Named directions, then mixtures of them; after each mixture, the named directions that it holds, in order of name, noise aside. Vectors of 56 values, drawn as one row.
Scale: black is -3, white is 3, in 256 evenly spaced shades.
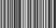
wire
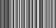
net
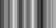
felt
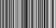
wire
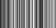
felt, net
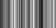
felt, net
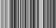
felt, net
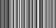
net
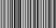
net, wire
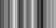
felt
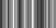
felt, wire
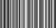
net, wire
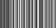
net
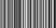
wire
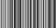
net, wire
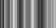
felt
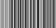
net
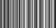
net, wire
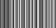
net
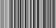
net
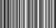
net, wire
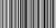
net, wire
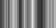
felt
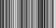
felt, wire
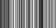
felt, net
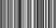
felt, wire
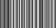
net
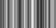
felt, wire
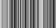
felt, net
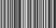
wire
